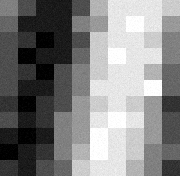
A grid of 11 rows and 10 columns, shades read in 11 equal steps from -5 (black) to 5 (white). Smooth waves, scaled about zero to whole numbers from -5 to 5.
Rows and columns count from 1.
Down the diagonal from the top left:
0 -4 -5 -4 0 4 4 4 1 -1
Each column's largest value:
0 -2 -2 0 3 5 5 5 5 3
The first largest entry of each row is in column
7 8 7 7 7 9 7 7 6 6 6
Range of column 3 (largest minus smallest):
3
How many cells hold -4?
15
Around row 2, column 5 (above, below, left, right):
-2 -2 -4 1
